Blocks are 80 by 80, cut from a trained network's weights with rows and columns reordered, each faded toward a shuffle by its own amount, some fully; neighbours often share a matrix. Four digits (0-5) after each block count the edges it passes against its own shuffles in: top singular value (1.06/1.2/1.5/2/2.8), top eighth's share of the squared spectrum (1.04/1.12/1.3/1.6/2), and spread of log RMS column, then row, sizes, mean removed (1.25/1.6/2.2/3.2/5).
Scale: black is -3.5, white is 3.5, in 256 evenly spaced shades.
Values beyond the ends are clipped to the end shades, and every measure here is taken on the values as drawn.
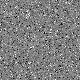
0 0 0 0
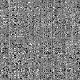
3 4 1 3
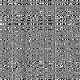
4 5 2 4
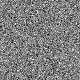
0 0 0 0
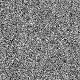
0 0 0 0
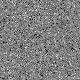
0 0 0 0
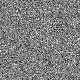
0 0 0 0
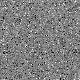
2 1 1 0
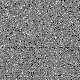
1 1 0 0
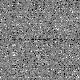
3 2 1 1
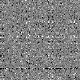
3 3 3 2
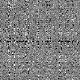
3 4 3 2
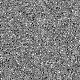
2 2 0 0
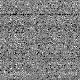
3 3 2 2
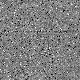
1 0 0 0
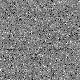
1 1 0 0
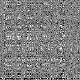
4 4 3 2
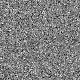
1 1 0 0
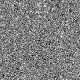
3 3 0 1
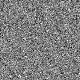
1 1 0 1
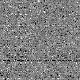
3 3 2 1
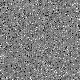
1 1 0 0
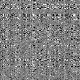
4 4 1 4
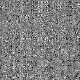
3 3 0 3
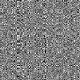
4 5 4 2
